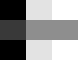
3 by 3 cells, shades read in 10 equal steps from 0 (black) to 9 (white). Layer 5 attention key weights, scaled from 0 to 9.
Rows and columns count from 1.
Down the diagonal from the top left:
0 5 9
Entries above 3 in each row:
2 2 2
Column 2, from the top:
8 5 8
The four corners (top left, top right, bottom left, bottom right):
0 9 0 9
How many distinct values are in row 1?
3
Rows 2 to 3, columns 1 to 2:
2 5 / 0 8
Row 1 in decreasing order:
9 8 0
